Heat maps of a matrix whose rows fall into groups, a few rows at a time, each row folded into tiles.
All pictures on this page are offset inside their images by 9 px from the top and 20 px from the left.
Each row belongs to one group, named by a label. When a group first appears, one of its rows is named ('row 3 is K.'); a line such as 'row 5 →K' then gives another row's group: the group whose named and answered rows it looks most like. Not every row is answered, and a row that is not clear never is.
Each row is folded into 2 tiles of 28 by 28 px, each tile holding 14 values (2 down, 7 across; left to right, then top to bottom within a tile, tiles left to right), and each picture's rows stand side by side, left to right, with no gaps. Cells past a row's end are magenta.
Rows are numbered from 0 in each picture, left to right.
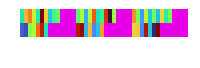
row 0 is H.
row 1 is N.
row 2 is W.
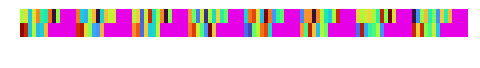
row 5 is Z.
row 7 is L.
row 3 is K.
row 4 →H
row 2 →N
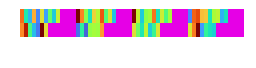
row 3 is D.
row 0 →K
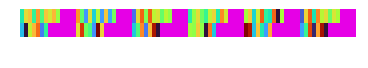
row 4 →N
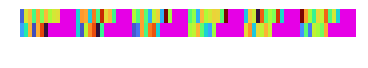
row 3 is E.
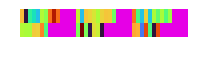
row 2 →W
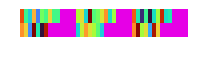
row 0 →W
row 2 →K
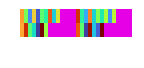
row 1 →W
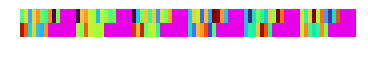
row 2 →L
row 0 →N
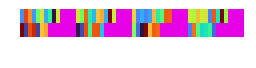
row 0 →Z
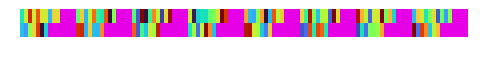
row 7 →Z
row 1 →N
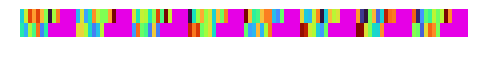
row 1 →E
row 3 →L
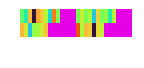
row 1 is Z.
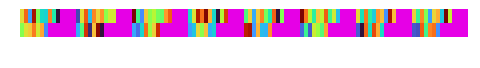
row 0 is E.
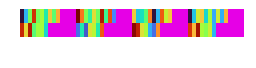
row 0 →L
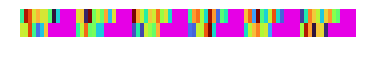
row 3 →H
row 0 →D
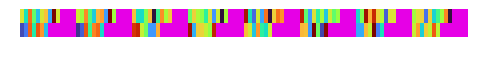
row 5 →W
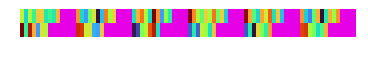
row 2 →H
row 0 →Z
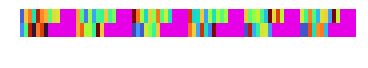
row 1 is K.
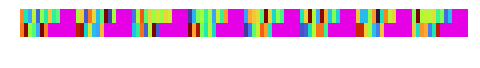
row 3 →L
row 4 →H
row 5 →H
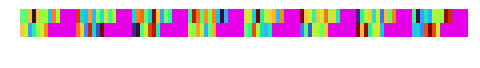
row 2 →H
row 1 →W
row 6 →L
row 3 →D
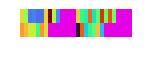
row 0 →K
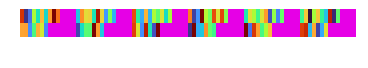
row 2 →W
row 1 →H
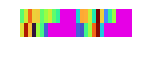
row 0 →D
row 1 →H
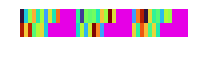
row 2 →Z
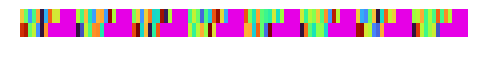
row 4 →W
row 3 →K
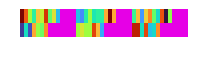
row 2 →N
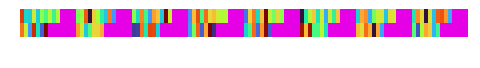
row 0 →W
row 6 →Z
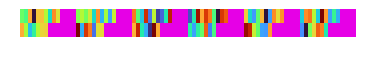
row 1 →Z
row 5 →H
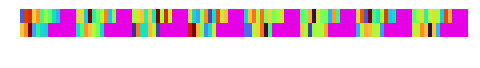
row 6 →E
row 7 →Z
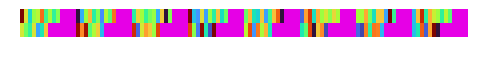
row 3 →W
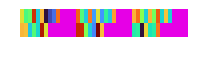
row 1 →K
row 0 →K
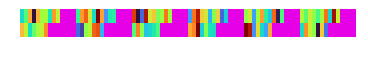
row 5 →Z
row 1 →H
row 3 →D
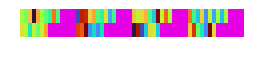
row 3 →K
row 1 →D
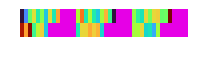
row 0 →L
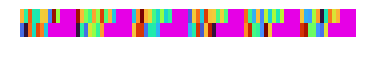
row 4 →K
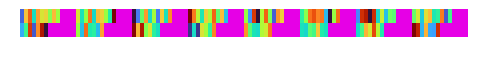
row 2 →L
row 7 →N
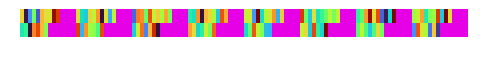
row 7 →Z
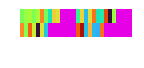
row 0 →Z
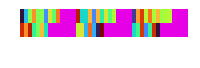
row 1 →W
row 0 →L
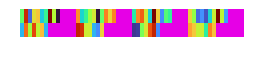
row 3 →K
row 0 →E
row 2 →H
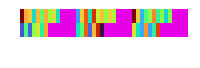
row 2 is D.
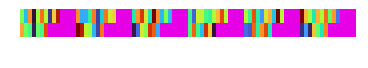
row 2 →H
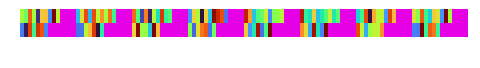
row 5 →W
